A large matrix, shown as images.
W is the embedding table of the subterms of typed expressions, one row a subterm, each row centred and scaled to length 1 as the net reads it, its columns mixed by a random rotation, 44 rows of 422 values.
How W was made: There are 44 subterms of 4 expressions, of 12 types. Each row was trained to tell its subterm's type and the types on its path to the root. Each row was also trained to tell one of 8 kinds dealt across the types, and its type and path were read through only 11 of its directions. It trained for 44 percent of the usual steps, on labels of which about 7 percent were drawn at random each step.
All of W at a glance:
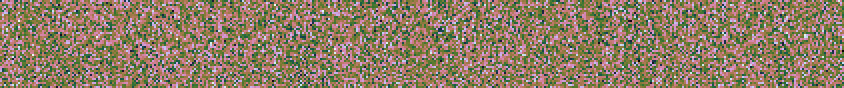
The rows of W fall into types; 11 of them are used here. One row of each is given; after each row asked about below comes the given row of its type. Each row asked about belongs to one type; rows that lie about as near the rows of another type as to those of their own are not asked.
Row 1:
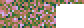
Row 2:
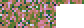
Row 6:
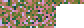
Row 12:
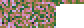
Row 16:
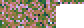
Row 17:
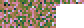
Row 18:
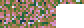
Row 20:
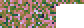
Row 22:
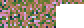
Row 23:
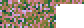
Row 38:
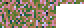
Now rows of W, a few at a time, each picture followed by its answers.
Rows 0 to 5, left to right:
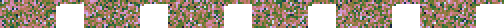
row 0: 38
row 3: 1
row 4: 22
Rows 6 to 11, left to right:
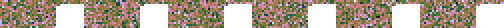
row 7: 18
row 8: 16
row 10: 12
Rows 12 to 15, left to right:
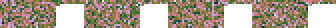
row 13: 38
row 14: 2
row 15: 38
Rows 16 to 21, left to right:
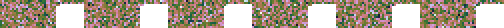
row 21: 12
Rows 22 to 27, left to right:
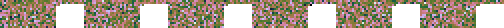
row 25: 1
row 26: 1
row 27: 22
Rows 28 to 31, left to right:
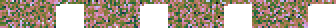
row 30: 2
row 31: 2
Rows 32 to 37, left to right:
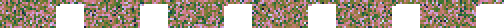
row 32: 1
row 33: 18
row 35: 23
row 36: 2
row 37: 16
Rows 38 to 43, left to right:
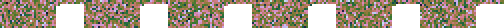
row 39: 23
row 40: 20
